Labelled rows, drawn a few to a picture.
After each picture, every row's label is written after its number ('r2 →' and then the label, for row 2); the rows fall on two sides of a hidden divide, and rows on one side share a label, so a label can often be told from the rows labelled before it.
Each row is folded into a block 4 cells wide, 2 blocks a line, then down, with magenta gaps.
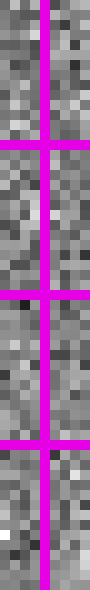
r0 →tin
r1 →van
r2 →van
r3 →van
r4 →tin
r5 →tin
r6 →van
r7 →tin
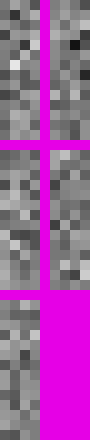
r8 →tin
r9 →van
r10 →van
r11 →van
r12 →van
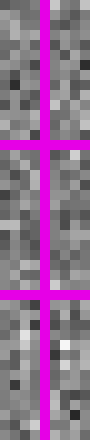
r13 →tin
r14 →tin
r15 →tin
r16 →van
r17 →van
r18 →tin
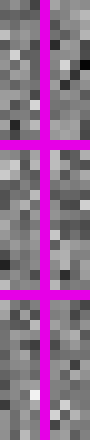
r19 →van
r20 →tin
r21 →tin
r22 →van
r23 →tin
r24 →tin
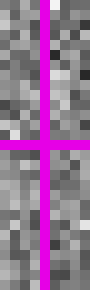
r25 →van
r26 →tin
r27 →van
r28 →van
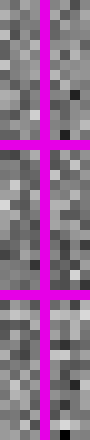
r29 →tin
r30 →tin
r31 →van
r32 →van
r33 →van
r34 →van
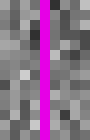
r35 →van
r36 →van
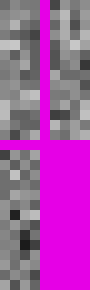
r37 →van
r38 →tin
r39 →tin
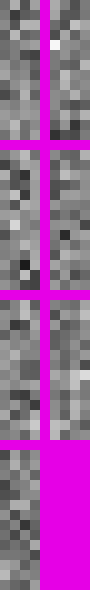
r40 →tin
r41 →van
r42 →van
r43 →tin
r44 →van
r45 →tin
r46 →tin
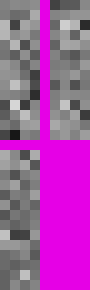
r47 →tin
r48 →tin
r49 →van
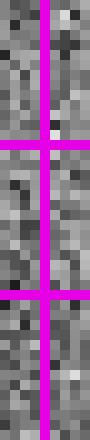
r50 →tin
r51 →tin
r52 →van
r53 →van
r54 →tin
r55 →tin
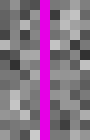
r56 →tin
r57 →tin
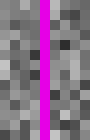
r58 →van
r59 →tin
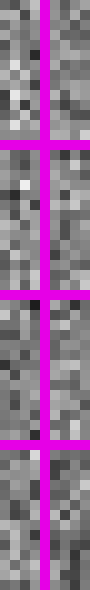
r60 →tin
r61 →van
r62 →tin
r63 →van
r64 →van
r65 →tin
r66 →tin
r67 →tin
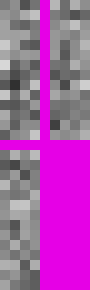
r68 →van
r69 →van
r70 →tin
